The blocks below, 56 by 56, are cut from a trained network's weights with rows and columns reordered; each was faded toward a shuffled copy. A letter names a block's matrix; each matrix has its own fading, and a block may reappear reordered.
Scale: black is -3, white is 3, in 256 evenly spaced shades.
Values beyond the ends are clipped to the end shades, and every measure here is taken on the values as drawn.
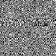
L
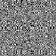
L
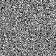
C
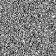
C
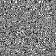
L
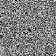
C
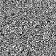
C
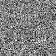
C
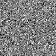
C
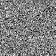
C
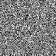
C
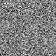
C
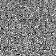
L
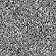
L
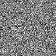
L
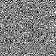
L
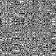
L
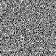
C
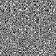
L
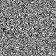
C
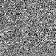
C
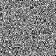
C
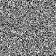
C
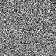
C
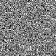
C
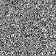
L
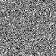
L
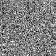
C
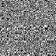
L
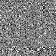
L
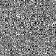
L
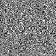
L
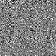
L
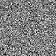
C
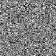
L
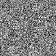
C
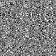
L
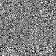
L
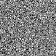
L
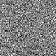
C
